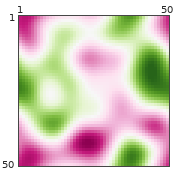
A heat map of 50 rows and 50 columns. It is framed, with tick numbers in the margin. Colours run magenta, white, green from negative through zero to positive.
Average level on the scale: 50%. Ninth with the lowest average: bottom middle. Lone odd cells: none.
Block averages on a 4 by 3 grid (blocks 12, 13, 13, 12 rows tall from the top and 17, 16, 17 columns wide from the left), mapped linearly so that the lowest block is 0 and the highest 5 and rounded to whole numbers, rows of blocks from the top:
2 3 3
4 2 5
4 2 2
1 0 3
